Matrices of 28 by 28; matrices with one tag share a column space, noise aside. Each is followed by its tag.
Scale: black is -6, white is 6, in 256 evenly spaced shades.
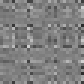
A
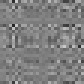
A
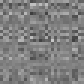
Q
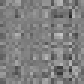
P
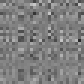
Q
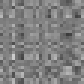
P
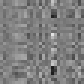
P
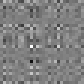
A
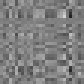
P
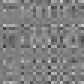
A
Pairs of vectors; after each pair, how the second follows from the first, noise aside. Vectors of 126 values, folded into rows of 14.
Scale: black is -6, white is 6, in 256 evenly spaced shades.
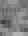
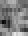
scaled up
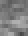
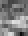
scaled up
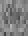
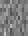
sign-scrambled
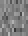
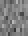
sign-scrambled
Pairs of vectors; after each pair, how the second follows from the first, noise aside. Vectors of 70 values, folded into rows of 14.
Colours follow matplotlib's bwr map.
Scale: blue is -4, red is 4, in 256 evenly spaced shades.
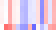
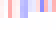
partly zeroed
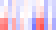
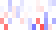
partly zeroed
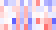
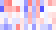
reversed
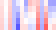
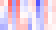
reversed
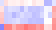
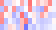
shuffled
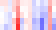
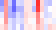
reversed
